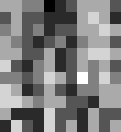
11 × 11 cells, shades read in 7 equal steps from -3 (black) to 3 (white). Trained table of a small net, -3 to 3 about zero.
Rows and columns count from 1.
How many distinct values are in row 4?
4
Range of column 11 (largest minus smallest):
3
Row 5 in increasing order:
-2 -1 -1 -1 1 1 1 1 1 2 2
